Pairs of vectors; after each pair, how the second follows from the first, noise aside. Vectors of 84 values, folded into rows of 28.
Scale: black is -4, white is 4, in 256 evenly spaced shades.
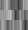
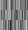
shuffled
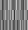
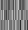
shuffled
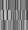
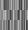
shuffled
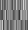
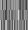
shuffled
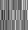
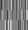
shuffled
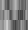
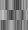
wrapped around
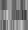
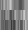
wrapped around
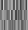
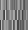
wrapped around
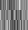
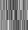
reversed
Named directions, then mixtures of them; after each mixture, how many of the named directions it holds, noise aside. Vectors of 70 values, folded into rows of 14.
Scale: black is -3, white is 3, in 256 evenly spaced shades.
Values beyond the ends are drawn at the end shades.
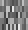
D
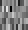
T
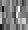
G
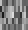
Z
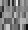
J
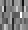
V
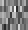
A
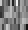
two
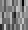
two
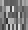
one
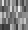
two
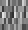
three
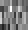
three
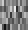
one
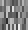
one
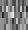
two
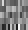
three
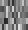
two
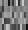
one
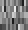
three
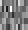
one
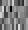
two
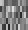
three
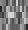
three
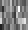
one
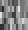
two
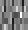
one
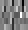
one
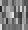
one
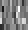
one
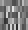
one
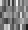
two
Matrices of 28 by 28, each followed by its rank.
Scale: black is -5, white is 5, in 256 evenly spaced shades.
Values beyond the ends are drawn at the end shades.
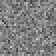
full rank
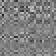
three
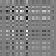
one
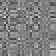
three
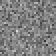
full rank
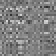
three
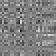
three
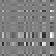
one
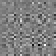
three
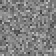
full rank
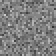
full rank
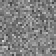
full rank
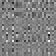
three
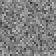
full rank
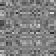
three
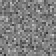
full rank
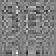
three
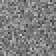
full rank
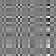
one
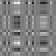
one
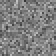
full rank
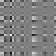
one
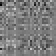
three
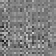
three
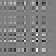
one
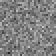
full rank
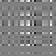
one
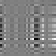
one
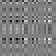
one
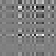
one
